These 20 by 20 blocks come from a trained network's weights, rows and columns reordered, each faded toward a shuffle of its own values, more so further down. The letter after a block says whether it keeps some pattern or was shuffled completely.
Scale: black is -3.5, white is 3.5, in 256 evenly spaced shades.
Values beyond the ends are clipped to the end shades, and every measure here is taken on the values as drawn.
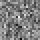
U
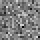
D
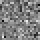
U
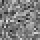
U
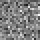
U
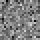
D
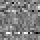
U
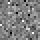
D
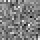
D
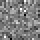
D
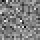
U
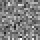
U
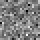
D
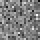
D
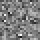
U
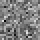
U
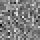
U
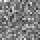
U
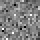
D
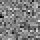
D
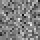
D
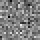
D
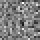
U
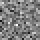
D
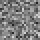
U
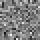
D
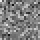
D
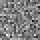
D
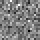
D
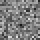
D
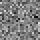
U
